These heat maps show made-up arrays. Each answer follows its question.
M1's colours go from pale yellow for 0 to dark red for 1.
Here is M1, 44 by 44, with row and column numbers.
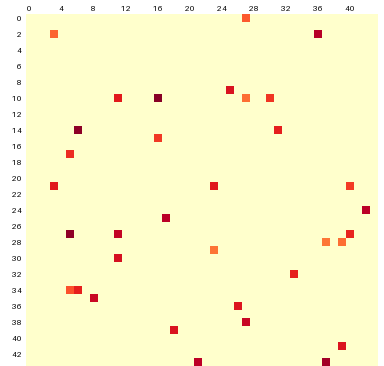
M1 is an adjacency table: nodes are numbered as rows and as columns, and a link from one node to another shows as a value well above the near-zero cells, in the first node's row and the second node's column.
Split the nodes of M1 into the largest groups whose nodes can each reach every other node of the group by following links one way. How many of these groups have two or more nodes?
0
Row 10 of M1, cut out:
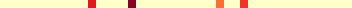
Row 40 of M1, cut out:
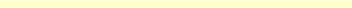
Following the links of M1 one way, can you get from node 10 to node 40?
yes
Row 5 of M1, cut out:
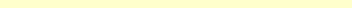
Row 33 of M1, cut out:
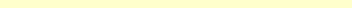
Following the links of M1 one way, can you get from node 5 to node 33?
no
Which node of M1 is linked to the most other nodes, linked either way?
node 27
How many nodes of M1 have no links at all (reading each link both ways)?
8
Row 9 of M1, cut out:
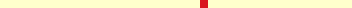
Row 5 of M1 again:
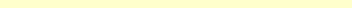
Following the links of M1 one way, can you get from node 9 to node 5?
yes
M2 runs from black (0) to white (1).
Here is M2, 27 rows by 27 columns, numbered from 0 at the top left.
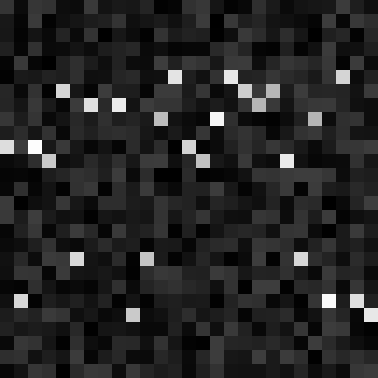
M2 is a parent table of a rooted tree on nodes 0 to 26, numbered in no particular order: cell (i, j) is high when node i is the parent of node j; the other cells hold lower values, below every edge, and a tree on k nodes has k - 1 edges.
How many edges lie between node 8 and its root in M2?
1
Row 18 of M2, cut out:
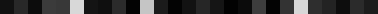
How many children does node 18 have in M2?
3
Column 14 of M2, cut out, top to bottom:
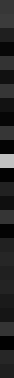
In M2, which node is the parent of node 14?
11
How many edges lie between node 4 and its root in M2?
2
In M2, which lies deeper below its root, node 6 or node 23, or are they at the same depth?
node 23
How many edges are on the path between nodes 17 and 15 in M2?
4
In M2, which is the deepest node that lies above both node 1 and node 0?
18
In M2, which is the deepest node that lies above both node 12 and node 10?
18
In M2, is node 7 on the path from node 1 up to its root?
yes
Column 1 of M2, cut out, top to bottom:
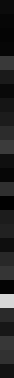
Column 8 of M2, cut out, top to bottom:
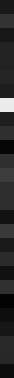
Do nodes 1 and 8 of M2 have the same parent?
no
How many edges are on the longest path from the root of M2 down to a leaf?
3
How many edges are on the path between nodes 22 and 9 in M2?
1
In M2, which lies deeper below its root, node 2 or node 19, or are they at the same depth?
node 2
